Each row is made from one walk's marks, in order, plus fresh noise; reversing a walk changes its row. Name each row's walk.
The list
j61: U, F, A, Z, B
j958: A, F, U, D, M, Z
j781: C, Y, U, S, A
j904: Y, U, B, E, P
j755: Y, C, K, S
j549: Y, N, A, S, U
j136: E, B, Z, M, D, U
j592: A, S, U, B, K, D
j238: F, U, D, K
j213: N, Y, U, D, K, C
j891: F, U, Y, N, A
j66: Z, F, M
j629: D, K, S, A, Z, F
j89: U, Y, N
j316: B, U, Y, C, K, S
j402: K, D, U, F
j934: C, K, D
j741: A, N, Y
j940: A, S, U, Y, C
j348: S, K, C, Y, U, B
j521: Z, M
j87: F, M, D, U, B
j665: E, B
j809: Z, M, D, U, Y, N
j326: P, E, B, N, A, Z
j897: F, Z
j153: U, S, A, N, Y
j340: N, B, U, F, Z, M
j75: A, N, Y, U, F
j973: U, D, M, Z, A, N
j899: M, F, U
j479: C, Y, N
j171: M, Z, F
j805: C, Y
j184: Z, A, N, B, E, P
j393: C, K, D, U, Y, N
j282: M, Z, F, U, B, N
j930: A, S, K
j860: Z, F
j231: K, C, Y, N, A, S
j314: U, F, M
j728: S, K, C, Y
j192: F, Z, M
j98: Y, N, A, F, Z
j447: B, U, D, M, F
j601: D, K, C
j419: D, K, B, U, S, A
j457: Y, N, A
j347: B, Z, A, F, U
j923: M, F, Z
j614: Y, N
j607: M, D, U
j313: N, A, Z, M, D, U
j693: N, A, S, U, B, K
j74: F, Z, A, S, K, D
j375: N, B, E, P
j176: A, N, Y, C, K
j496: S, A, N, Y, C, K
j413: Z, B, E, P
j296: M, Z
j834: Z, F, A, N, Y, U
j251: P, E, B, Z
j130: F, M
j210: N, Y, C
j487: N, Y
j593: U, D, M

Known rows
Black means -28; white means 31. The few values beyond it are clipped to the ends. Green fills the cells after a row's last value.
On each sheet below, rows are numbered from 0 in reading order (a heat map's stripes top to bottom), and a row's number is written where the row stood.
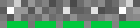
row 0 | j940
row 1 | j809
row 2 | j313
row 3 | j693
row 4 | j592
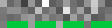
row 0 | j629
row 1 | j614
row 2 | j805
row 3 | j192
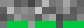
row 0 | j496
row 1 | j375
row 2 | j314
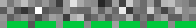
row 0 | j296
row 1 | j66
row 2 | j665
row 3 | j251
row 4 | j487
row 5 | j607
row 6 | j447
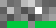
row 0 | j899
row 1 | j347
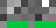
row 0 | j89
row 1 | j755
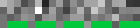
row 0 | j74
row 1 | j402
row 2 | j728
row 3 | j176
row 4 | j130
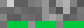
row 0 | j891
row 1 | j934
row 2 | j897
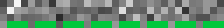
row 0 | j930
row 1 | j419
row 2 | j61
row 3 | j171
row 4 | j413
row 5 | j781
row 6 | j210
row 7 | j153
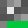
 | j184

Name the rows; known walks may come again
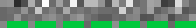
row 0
j326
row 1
j457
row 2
j549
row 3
j238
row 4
j98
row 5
j153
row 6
j593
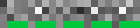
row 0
j136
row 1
j213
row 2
j296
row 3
j860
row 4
j66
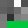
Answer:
j755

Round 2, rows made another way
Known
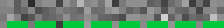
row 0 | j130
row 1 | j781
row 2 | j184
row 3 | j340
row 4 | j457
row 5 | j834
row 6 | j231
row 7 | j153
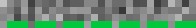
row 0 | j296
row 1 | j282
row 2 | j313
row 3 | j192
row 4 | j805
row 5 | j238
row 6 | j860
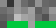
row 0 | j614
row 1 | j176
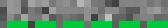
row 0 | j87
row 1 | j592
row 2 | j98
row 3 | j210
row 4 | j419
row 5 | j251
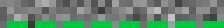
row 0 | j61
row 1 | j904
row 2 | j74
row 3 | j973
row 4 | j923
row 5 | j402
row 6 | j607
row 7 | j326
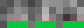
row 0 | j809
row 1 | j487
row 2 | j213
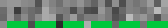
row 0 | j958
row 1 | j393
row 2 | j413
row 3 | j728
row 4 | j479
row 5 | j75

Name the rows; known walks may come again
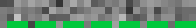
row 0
j741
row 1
j592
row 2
j891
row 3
j629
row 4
j521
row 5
j958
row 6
j549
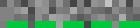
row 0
j693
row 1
j87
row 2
j171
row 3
j375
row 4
j314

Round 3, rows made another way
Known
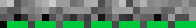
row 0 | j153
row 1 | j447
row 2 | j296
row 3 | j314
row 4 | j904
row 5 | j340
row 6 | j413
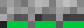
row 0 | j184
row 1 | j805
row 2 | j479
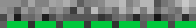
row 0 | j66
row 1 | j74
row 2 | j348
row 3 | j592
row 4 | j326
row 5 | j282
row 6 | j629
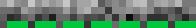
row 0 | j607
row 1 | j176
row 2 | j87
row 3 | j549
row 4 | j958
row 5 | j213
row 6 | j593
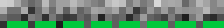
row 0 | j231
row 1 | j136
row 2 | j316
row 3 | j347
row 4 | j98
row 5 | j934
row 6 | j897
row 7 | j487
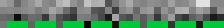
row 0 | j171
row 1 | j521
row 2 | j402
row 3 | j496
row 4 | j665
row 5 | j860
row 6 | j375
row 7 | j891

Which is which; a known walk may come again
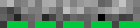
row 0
j593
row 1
j313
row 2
j251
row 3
j192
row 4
j781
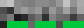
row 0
j973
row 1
j860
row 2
j87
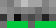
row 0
j958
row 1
j923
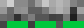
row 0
j130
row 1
j601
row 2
j834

